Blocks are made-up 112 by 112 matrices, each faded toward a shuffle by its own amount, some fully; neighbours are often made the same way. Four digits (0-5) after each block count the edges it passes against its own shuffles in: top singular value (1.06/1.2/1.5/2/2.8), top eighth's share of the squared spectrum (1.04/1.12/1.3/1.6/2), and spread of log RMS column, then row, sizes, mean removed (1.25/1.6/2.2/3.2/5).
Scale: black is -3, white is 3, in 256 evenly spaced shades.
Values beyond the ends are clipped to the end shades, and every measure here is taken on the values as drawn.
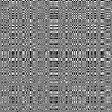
5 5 5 5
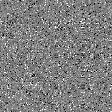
4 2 1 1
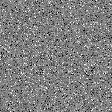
3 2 0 1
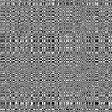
5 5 4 4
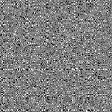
5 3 2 2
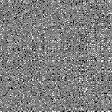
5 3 2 2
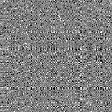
5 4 3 3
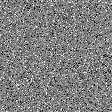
0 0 0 0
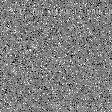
3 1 0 0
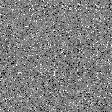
3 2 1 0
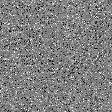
3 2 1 0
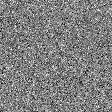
0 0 0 0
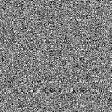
4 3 2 2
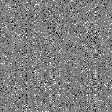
4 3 2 1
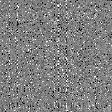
4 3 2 2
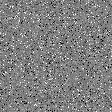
2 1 0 0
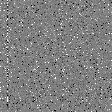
3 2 1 0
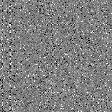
4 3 2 0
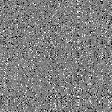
4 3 2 1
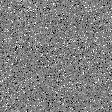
1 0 0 0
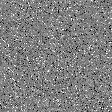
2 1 0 0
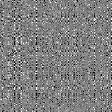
5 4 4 3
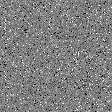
2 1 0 0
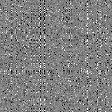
5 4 3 2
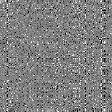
5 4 3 2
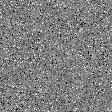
0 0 0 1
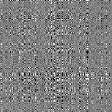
5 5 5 4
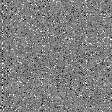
3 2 1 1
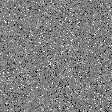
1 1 1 0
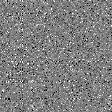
3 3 1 1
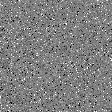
1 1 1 0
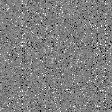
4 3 2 1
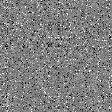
3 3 2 1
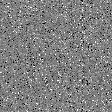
2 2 1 0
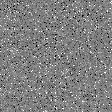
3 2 1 0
